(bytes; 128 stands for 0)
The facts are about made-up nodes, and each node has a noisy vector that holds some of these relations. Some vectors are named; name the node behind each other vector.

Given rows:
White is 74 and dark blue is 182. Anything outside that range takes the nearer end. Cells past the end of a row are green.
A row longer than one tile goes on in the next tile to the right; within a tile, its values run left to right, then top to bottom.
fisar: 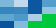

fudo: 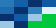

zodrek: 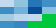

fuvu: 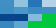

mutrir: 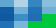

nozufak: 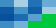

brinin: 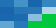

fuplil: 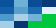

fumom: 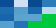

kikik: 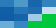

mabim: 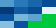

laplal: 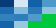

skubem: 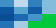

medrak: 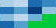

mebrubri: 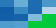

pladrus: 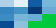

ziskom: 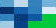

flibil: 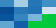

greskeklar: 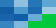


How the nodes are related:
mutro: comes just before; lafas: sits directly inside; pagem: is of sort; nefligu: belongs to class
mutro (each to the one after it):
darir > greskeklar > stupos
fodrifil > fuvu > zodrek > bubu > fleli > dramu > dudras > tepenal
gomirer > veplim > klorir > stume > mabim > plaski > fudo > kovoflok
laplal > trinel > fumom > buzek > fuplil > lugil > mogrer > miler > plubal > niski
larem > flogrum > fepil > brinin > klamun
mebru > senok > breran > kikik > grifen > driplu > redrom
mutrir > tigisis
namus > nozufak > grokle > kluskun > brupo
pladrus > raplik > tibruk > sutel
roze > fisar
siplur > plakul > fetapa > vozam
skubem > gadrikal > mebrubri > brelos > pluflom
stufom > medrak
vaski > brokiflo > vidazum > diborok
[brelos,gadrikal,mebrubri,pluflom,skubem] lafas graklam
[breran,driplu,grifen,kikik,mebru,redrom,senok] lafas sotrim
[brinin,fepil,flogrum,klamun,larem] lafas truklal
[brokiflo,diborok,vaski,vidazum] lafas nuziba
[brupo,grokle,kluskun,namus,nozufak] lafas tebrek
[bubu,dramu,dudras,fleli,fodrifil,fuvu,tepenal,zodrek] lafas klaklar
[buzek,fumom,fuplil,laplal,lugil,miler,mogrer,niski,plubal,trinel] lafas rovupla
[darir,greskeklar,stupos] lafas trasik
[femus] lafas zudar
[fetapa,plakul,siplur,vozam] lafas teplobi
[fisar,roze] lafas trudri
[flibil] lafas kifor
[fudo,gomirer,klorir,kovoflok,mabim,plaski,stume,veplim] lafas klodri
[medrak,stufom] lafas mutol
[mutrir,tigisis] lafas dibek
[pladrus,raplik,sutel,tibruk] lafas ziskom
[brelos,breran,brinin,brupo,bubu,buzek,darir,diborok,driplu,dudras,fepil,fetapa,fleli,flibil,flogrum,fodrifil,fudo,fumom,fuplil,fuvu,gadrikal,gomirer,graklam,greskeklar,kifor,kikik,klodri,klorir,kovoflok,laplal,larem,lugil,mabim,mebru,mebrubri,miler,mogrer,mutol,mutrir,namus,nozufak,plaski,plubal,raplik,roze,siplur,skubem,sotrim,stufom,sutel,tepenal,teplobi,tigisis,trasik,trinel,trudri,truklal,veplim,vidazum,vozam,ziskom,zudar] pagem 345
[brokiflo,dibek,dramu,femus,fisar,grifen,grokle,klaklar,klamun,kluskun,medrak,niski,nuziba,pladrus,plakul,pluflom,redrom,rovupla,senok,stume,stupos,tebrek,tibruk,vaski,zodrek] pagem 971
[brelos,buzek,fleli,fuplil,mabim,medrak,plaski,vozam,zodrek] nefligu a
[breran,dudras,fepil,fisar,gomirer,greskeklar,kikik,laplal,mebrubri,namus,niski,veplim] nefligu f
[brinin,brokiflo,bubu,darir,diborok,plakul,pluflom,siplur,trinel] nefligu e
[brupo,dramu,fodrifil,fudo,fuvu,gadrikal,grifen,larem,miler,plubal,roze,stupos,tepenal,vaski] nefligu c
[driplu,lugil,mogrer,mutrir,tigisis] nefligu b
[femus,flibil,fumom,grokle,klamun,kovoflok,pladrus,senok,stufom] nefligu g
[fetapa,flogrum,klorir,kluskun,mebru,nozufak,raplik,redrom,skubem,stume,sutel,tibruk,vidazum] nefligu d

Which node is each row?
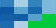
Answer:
namus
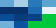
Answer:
klodri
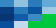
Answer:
gomirer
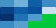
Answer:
klorir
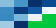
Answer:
redrom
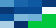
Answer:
plaski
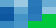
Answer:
tigisis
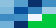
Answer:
dramu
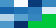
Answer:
rovupla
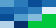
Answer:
driplu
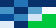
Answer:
plubal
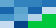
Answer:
fleli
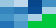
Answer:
tibruk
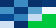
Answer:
miler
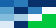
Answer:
niski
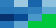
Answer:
gadrikal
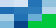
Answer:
klaklar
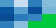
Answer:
stufom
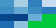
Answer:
fodrifil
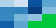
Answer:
senok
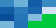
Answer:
sutel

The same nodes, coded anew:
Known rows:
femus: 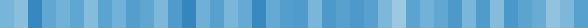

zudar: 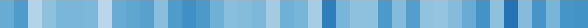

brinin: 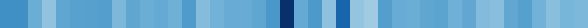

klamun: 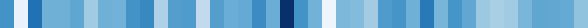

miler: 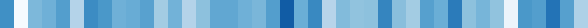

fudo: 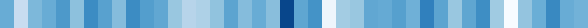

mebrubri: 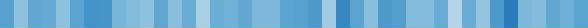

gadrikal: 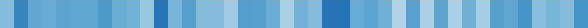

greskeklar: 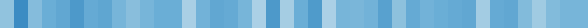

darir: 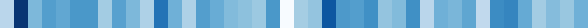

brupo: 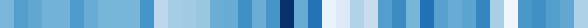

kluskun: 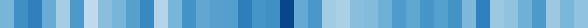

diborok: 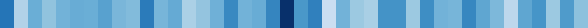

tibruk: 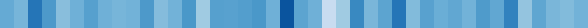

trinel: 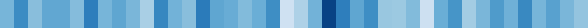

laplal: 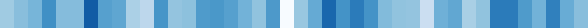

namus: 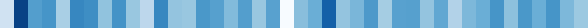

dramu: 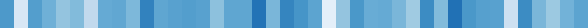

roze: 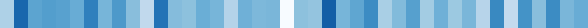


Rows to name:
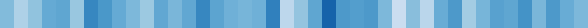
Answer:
fumom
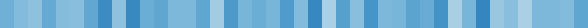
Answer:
mabim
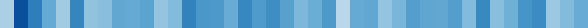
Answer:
grokle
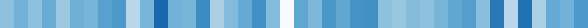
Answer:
fuvu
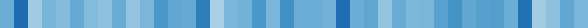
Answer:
bubu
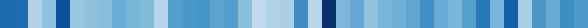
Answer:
sotrim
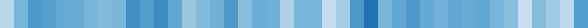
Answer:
stume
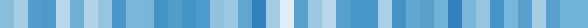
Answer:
zodrek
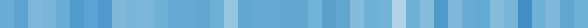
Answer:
flibil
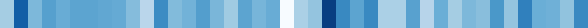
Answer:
mutrir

